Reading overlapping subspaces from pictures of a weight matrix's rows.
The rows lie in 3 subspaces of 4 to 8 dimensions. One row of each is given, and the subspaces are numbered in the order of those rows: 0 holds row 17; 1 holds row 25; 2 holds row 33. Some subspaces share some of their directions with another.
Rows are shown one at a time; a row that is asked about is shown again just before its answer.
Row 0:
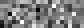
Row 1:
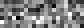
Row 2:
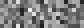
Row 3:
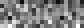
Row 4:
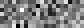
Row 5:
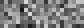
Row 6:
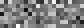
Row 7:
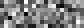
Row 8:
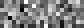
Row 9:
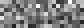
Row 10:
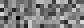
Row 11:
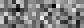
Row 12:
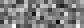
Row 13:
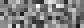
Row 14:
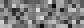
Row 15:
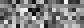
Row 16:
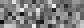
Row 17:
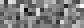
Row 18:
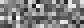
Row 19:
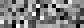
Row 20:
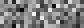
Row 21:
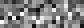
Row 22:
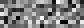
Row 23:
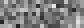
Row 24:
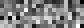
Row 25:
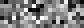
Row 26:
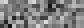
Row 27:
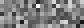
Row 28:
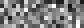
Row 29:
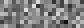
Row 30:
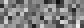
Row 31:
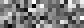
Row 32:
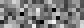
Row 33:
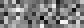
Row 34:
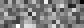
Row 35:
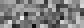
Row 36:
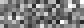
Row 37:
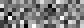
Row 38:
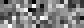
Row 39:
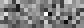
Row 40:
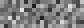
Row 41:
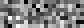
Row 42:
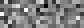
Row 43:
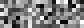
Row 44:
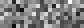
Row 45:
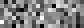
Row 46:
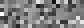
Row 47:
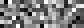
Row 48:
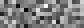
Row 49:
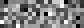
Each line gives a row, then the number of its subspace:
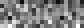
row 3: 1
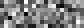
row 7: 0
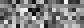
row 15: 1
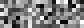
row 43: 0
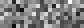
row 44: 2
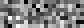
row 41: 0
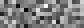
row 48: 0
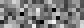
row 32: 1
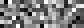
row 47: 0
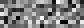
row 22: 0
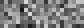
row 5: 0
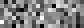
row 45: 1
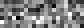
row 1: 1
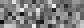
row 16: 1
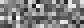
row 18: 1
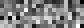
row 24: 1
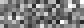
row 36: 2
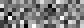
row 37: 1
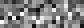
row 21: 1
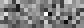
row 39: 2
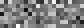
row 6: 0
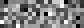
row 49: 2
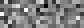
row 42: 0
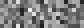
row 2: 1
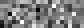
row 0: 1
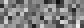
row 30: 1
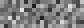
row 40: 0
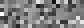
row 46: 0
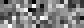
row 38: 1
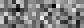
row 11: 2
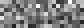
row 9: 2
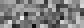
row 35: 0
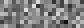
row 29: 2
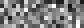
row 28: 1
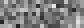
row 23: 0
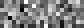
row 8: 0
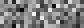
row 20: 2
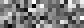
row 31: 1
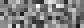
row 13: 1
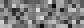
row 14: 1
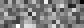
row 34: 0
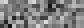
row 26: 1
